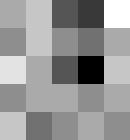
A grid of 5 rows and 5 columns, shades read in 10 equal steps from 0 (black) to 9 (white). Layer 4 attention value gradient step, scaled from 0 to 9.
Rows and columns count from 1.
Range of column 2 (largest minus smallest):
3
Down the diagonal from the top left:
6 7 3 5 5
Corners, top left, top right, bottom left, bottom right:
6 9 7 5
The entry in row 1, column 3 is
3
